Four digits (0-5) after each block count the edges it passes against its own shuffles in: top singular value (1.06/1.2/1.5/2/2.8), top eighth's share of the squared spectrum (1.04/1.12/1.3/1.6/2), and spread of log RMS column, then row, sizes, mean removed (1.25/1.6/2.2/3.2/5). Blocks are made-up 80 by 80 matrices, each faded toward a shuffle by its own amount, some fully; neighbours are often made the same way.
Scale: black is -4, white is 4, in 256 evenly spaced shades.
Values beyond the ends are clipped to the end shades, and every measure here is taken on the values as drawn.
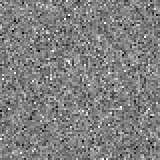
2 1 0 0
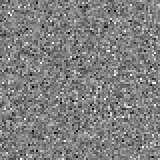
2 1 0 0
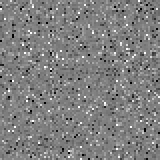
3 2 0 0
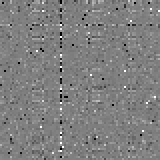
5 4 2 1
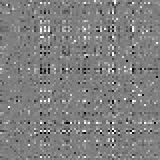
5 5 3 3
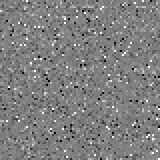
1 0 0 0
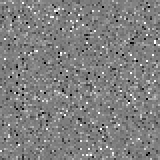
0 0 0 0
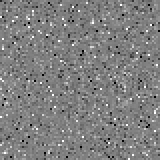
0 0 0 0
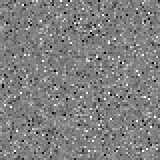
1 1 0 0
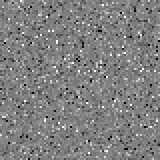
1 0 0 0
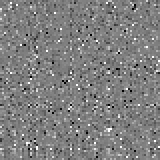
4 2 1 1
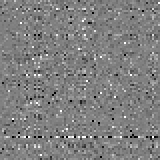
4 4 2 2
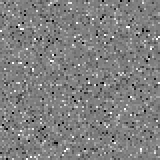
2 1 0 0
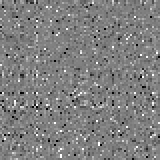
4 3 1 2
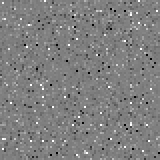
2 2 0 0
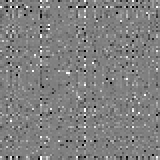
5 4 3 2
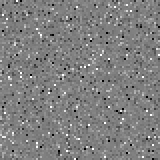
0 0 0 0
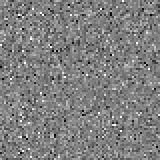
3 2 1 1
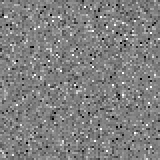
0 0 0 0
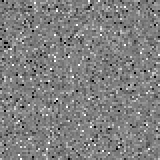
0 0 0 0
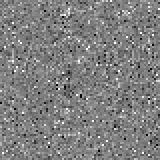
3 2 1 0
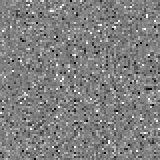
3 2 1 0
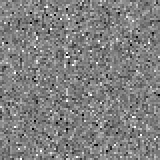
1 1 1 0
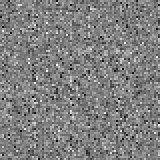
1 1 2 0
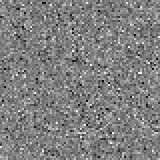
0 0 1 0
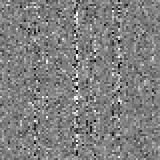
2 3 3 0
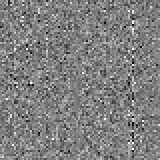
2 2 3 0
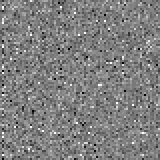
2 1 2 0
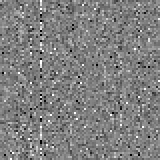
2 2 2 0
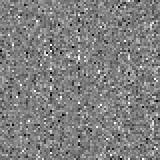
1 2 2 0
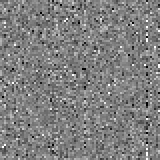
2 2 2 0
